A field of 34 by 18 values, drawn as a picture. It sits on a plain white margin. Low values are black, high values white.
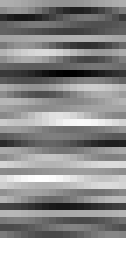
The grain runs across in streaks. On average the colour sits 50% of the way up the scale. The values follow a bell shape.
